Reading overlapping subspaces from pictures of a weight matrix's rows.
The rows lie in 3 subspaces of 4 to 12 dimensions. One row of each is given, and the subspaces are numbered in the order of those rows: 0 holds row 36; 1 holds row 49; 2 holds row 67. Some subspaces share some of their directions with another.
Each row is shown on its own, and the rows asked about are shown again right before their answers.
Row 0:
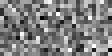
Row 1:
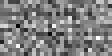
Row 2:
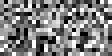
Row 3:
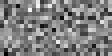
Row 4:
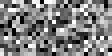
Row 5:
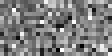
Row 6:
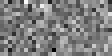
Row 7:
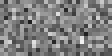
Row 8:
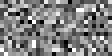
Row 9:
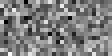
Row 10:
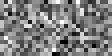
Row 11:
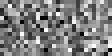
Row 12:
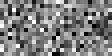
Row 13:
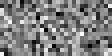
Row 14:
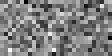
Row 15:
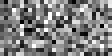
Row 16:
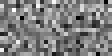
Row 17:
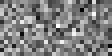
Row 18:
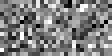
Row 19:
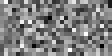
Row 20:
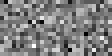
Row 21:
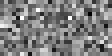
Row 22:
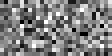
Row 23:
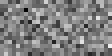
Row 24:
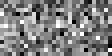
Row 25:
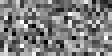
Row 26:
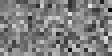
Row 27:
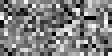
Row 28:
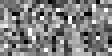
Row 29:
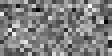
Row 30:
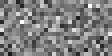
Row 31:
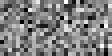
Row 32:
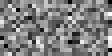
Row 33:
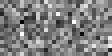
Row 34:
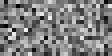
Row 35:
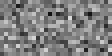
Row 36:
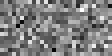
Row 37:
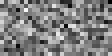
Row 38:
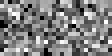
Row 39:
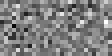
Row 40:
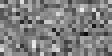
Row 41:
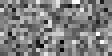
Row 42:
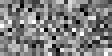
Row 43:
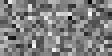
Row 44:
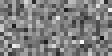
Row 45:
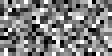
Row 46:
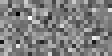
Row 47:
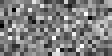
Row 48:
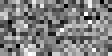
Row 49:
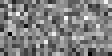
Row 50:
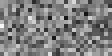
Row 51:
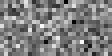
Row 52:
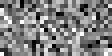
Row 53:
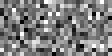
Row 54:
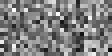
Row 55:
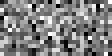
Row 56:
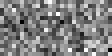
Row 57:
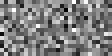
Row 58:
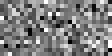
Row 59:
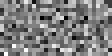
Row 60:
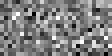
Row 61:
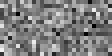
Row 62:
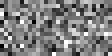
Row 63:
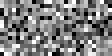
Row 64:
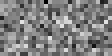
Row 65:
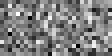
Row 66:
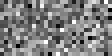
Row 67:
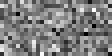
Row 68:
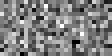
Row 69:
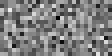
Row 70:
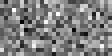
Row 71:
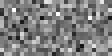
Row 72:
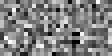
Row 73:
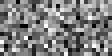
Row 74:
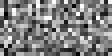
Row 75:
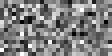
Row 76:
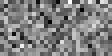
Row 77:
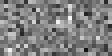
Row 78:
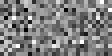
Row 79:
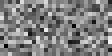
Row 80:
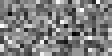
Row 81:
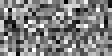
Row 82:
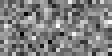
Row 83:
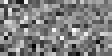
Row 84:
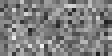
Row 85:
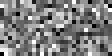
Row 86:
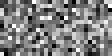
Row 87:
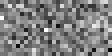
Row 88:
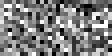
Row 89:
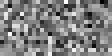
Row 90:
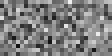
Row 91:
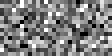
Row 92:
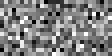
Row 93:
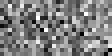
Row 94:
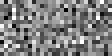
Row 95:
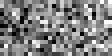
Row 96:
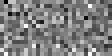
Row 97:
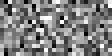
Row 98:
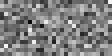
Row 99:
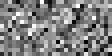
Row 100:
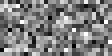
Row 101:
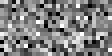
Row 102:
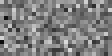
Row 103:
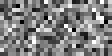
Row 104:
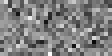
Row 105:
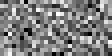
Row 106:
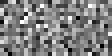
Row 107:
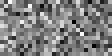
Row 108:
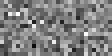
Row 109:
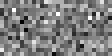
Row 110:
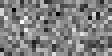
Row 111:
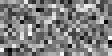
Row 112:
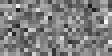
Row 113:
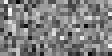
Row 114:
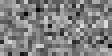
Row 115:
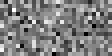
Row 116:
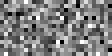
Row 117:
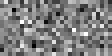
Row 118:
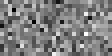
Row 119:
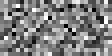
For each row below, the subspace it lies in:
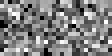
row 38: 0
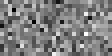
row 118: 2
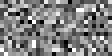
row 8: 1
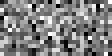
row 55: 1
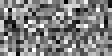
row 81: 1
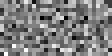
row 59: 1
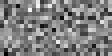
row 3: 1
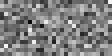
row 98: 0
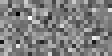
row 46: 1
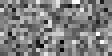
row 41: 0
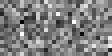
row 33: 0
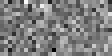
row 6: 0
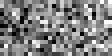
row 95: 0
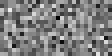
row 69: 1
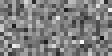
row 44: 1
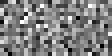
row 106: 1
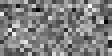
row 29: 0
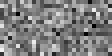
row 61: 2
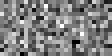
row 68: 0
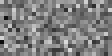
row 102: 1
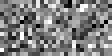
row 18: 0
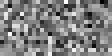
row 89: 1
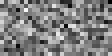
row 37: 0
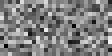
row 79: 0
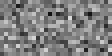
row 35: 0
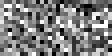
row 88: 0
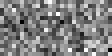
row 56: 1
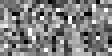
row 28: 0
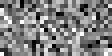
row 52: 2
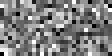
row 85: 2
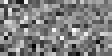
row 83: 1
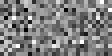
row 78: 1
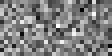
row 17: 0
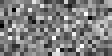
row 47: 2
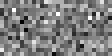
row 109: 2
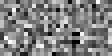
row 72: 0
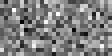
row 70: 2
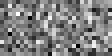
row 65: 1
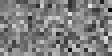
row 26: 1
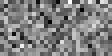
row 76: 0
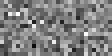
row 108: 1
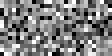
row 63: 2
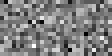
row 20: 1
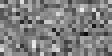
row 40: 2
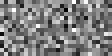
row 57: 1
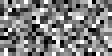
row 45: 1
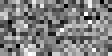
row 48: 1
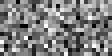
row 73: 1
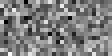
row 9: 1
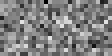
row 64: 0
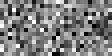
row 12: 2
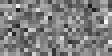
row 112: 0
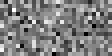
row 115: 2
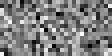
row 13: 2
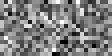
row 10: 0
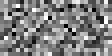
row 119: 0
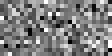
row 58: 0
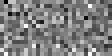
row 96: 1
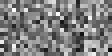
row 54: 1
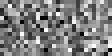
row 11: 2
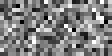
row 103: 0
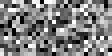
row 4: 1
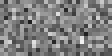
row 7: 1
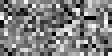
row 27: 1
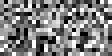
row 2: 0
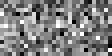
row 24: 0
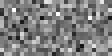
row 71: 2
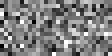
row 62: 1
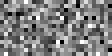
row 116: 1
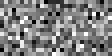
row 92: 2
